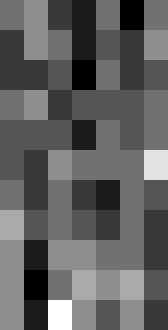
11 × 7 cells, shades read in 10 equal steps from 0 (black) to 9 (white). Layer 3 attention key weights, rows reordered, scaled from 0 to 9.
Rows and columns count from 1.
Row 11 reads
5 1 9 5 3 5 2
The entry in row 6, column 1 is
3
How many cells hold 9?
1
